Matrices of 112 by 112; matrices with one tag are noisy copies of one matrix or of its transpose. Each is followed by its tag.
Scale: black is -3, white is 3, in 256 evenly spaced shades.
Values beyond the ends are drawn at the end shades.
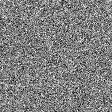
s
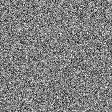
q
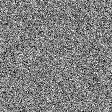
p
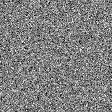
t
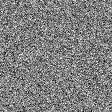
p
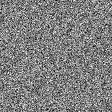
t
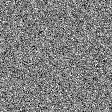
p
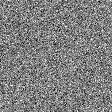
s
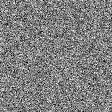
p
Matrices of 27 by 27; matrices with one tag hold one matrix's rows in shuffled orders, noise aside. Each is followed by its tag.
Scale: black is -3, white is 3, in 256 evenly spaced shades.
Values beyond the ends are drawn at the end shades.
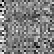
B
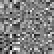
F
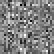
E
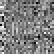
B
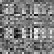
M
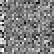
B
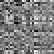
M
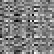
M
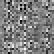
E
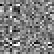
F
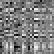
M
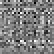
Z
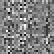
E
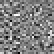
F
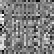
B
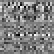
Z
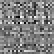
Z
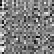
B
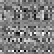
Z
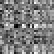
M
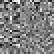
F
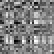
M
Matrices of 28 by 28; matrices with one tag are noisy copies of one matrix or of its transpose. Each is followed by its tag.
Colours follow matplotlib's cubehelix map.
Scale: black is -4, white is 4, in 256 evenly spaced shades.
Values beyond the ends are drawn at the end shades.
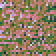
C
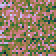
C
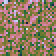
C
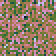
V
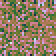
V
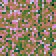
C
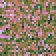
C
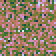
V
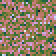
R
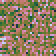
V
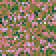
R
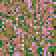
R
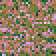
R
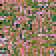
V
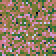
R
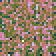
R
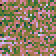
V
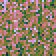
C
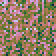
C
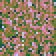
R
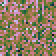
C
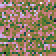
C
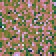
R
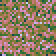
R
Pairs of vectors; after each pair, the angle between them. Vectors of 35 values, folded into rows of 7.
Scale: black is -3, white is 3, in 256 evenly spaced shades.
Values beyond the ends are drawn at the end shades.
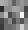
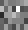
orthogonal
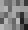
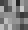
partly aligned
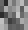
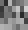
partly aligned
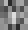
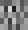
partly aligned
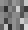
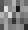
partly opposed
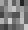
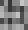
nearly opposite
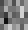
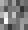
nearly opposite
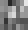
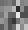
orthogonal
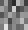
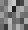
nearly opposite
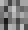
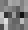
partly opposed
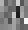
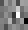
nearly opposite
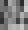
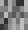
partly aligned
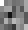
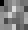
nearly opposite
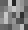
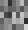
partly opposed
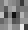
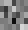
partly aligned
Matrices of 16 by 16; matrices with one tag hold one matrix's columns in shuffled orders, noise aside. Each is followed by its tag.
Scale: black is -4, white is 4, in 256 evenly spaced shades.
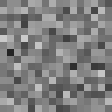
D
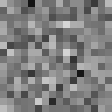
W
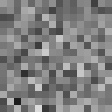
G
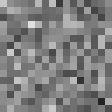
W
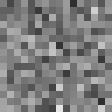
G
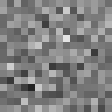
D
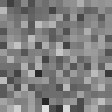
G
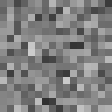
G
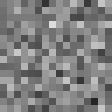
W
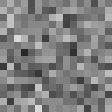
D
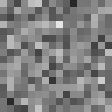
W
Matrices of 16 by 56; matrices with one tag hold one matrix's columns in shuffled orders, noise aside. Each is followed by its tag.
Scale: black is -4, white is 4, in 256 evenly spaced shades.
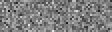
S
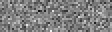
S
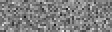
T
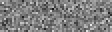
T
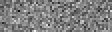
S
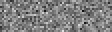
S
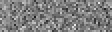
T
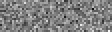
T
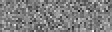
S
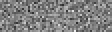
S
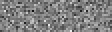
S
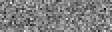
T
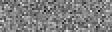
S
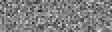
S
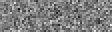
T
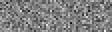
S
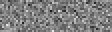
S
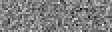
T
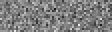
T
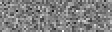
S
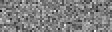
S
